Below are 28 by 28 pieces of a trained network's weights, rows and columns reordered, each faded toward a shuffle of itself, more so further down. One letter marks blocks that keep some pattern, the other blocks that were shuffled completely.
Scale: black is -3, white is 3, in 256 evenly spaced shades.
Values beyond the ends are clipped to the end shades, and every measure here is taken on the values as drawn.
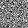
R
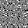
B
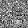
B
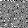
B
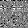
B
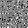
B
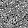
R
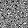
R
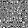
B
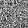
R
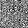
B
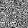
B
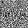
B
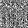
B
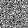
R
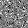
R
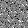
R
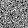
R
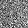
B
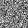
R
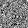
R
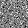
R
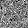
R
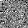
B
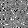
B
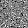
R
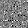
B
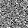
R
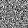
B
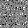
B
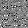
B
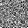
B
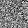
R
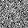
R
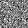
B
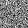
R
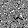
R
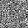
B
